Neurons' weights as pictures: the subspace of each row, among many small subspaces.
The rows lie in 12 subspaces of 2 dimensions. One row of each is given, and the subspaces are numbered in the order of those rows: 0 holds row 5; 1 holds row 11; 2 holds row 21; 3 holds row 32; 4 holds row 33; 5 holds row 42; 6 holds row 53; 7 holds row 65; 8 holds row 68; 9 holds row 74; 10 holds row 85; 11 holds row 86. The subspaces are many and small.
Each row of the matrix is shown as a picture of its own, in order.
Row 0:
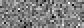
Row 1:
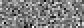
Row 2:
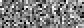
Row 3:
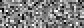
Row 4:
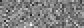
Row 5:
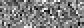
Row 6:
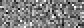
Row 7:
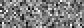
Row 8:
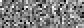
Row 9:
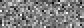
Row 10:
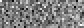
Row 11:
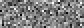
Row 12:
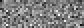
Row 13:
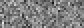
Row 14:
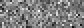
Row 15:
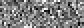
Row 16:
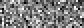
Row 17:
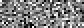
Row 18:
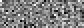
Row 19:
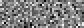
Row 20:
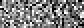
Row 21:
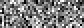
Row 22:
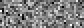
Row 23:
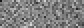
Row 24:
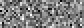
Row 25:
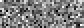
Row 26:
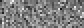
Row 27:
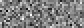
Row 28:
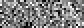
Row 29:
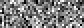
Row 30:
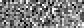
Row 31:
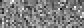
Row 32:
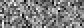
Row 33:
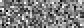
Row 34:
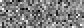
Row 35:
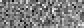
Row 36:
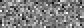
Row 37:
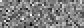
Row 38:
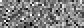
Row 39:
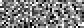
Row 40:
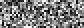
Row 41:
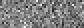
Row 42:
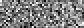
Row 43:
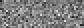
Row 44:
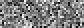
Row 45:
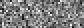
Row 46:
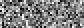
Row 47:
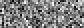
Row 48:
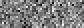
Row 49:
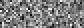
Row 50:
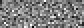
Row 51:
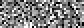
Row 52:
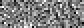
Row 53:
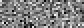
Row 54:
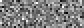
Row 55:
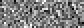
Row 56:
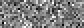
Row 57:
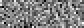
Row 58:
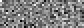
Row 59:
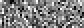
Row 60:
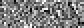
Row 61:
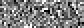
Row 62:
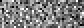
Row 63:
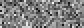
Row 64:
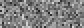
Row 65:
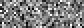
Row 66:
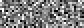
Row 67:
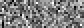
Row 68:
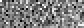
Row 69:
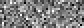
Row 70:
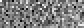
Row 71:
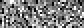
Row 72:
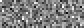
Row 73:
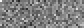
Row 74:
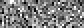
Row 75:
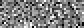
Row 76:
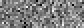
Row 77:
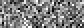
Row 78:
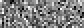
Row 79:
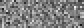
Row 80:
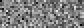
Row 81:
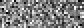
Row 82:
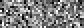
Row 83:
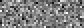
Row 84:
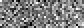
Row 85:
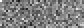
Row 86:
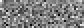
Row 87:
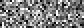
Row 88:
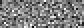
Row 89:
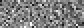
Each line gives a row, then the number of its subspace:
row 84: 10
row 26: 9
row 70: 8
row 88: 11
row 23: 10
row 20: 2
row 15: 0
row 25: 11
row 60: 0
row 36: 1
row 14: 10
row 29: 2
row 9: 1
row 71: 9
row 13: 3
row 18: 6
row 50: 11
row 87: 10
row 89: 5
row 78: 9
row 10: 8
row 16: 2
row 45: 5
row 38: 7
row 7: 7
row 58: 6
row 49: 7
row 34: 10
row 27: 7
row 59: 9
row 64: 5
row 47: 2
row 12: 11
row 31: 9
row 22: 6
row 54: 1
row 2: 9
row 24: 7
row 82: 4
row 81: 3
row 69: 8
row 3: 6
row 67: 3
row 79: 3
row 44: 4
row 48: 2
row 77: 2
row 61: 0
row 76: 2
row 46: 5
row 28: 5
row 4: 7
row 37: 7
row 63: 5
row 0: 3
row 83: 1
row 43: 11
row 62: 8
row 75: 4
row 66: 6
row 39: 4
